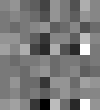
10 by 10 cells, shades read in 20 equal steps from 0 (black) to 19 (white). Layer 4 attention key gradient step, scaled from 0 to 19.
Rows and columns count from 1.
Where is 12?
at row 5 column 1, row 8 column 9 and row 10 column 2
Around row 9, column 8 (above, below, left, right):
8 3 11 10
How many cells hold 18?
0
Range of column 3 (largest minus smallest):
5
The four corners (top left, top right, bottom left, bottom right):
10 10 11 11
